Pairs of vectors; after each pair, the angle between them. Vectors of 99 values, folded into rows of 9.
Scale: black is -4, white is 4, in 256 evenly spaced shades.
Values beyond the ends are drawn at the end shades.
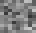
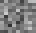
orthogonal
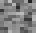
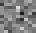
partly opposed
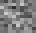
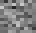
nearly parallel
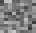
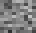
partly opposed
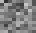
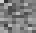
partly aligned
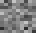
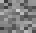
nearly parallel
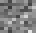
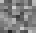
partly aligned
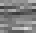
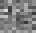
orthogonal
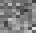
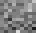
partly opposed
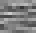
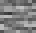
nearly opposite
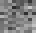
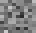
orthogonal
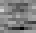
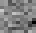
partly aligned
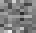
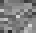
partly opposed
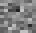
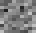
partly opposed
